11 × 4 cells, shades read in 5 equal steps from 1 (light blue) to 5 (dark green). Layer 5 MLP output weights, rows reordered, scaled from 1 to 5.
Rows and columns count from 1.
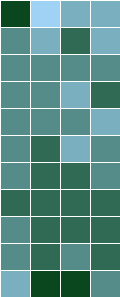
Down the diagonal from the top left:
5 2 3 4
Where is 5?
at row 1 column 1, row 11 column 2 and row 11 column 3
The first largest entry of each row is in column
1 3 1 4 1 2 2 1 2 2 2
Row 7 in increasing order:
3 3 4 4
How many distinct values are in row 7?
2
